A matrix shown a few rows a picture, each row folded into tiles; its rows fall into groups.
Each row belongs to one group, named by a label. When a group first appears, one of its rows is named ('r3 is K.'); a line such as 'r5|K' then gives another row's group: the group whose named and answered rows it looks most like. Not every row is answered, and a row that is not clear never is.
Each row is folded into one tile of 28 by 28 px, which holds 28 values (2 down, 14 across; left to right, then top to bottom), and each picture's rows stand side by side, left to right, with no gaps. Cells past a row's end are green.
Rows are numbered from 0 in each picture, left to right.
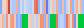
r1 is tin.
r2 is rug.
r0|tin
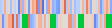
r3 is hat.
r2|tin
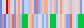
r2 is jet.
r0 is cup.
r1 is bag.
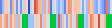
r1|cup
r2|hat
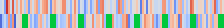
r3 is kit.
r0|cup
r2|cup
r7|kit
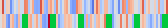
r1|hat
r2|rug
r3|hat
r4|kit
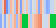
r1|tin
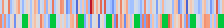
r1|tin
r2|jet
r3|cup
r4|jet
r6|tin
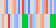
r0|hat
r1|kit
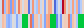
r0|bag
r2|cup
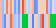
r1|kit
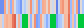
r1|bag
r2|cup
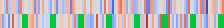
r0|rug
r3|rug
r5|hat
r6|rug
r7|bag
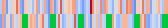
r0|kit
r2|kit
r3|cup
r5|bag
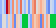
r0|cup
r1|jet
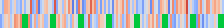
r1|bag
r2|hat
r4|jet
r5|rug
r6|kit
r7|kit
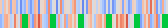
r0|jet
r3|jet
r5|jet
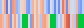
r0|hat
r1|jet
